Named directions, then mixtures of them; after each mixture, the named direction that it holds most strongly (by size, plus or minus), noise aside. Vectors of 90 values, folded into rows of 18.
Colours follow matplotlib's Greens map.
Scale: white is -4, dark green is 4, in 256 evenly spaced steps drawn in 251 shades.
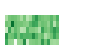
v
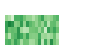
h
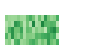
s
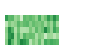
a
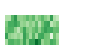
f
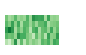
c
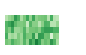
f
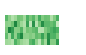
s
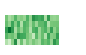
c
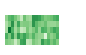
v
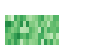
h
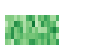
s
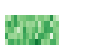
f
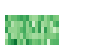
v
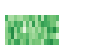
s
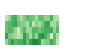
f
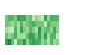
c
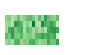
s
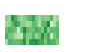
f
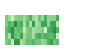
s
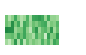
c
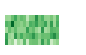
v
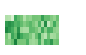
h
